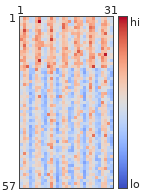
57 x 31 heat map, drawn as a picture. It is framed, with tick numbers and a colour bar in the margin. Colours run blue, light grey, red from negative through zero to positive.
Histogram: bell-shaped. Average level on the scale: 50%. Seam: horizontal, 30% of the way down, the top part higher. Stripes: upright, repeating 7 times.
